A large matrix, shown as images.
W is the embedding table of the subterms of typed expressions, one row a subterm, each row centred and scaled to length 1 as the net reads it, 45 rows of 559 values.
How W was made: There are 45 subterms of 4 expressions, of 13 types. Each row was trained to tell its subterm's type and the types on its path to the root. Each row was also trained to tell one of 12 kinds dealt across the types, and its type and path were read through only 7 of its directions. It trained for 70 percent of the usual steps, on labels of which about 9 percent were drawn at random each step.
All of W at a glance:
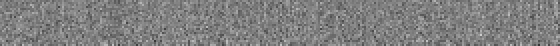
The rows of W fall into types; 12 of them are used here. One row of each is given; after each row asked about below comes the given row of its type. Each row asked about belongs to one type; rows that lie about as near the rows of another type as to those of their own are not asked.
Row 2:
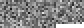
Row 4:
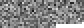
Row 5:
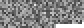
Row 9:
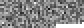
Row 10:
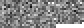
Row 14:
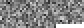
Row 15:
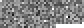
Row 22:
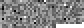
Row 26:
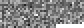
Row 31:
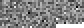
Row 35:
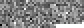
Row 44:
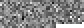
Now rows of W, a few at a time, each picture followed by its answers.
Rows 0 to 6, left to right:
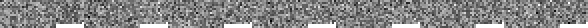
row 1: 35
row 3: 9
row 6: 5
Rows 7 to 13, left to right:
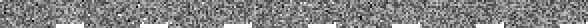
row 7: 35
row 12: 5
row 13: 15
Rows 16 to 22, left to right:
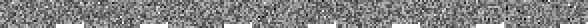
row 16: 26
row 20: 9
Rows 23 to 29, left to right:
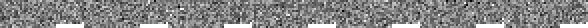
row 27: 2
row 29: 10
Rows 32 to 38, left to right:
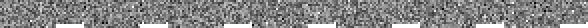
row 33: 10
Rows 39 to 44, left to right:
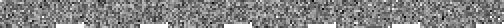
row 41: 10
